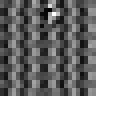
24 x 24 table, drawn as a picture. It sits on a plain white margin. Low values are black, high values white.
In the top middle lies a patch that is rougher than the rest. Values change most from cell to cell in the top middle. The halves do not mirror each other. There is no overall slope. The values follow a bell shape. Stripes running up and down repeat 5 times from left to right.
